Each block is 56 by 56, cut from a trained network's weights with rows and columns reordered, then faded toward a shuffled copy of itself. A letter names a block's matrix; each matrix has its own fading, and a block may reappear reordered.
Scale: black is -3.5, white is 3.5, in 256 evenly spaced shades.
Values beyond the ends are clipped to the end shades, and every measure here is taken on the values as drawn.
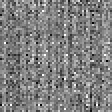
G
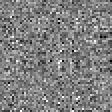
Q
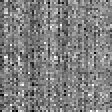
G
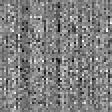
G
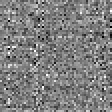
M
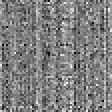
G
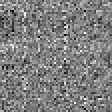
M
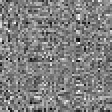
Q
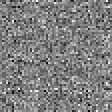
Q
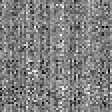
G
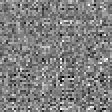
Q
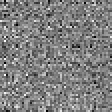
Q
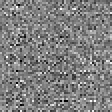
Q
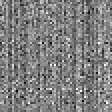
G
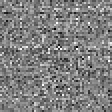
M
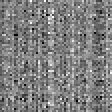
G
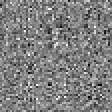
Q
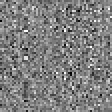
Q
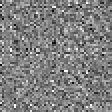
Q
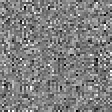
Q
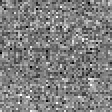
M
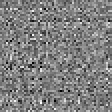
Q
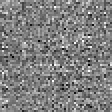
M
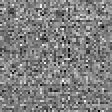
M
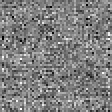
M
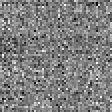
M
